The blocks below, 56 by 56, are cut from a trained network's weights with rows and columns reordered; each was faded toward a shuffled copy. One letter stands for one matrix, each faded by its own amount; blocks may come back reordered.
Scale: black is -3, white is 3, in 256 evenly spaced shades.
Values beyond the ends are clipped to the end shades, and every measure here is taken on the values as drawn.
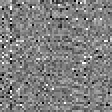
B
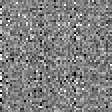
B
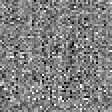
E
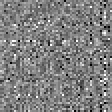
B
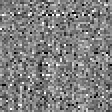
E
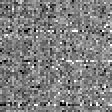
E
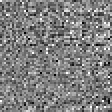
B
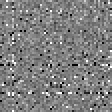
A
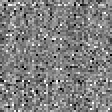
E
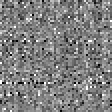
E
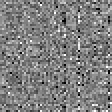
B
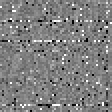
A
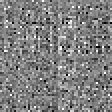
E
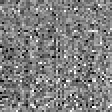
E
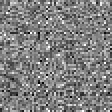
B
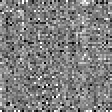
E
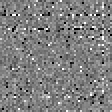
A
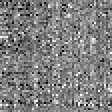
E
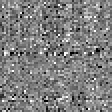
E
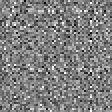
B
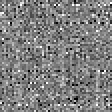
E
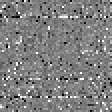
A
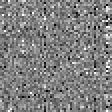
B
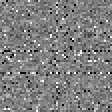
A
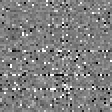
A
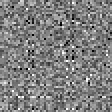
B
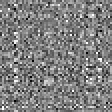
B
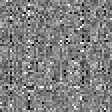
B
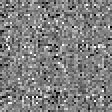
E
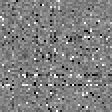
A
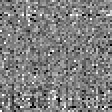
E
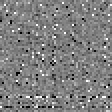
A
